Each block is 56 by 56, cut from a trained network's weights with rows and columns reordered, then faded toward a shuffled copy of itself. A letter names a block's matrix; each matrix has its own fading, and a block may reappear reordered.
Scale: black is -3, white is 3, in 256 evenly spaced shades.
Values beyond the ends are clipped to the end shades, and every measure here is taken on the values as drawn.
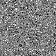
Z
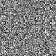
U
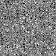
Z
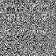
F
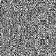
U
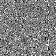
Z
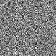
U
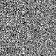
U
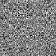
F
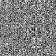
U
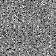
Z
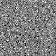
Z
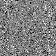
Z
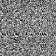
F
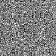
U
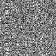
U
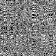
F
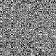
F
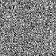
U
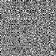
F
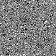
Z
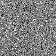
Z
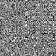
F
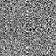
U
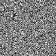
U
